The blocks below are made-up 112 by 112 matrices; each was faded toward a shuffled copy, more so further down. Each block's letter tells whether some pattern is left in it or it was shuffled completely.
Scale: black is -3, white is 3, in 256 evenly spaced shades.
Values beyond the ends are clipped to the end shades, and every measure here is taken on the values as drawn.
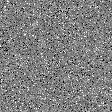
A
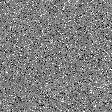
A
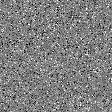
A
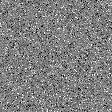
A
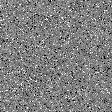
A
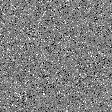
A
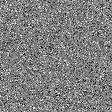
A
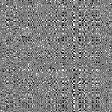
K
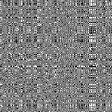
K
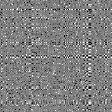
K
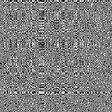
K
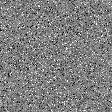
A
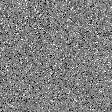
A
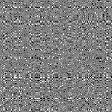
K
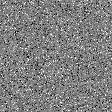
A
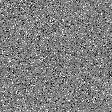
A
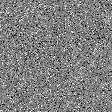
A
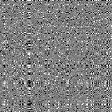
K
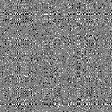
K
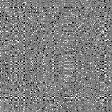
K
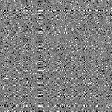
K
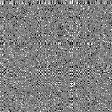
K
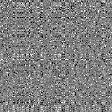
K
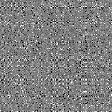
K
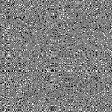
K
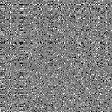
K
